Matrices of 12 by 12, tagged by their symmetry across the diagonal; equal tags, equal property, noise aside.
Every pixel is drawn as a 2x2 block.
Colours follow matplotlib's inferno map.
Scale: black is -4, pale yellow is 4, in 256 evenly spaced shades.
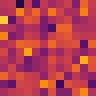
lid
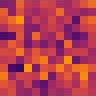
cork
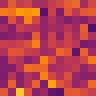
cork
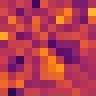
lid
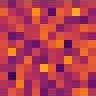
lid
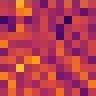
lid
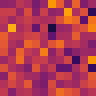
cork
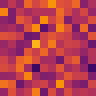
cork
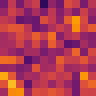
cork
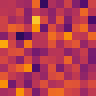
lid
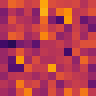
lid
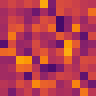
lid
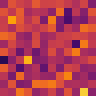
cork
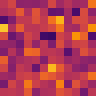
cork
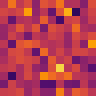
cork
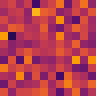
lid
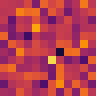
lid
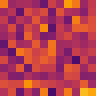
cork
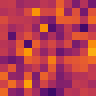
lid
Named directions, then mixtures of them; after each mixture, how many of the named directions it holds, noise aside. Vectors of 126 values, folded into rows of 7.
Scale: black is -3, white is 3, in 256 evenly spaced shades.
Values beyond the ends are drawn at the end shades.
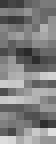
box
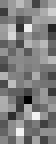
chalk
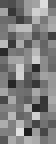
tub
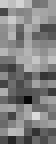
two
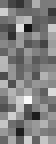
one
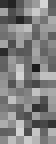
two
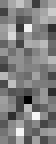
one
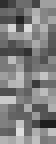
three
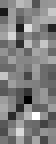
one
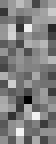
one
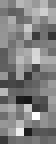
three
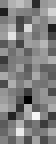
one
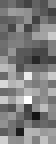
three
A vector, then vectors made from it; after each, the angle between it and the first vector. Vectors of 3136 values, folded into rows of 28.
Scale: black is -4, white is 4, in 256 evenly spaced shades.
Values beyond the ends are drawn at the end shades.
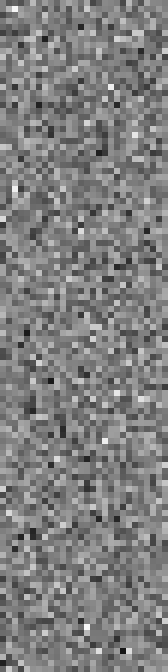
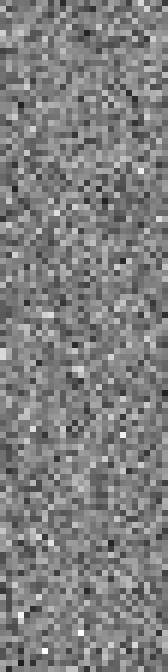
partly opposed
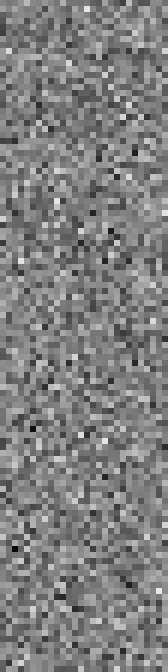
partly aligned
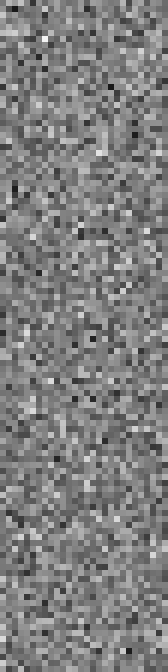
nearly opposite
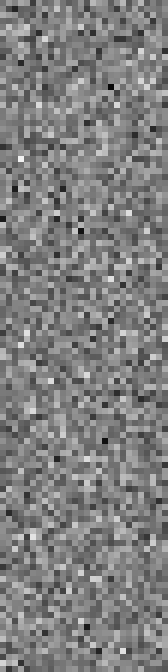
nearly opposite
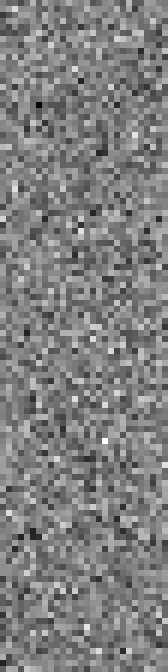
nearly parallel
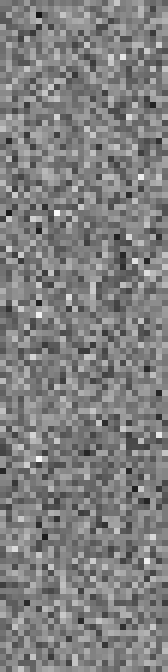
orthogonal
